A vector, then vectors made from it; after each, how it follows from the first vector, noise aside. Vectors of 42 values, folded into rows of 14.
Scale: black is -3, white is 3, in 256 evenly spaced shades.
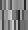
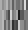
sign-scrambled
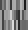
copied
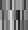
copied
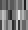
sign-scrambled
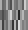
sign-scrambled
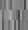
shrunk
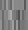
shrunk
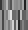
copied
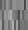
shrunk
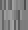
shrunk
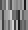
copied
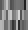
sign-scrambled
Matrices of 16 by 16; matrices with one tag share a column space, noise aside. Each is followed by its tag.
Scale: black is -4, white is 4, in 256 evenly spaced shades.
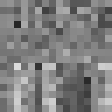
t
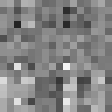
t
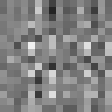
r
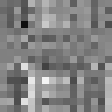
t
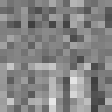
t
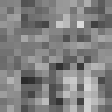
t
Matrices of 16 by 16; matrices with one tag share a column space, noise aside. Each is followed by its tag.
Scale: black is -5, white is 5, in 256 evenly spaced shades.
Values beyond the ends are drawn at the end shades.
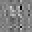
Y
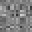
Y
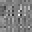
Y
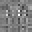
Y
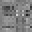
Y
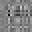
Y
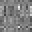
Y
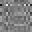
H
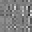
Y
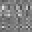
Y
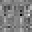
Y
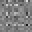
H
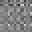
H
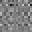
H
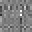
Y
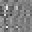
Y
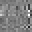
Y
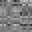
H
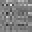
H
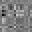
Y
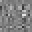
Y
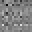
H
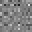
H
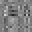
Y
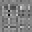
Y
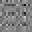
H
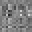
Y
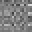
H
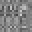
Y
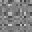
H
